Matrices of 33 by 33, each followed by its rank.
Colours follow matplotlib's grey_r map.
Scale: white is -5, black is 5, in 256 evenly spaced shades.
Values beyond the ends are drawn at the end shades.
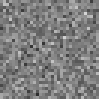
full rank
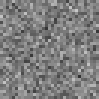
full rank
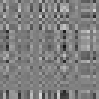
two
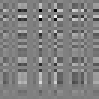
one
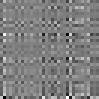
two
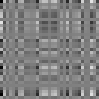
one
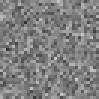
full rank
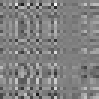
two
